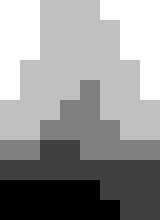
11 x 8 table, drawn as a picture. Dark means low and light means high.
The texture is blotchy. Overall the values sit about 60% of the way up the scale. Values rise toward the top. The top middle is the smoothest part.
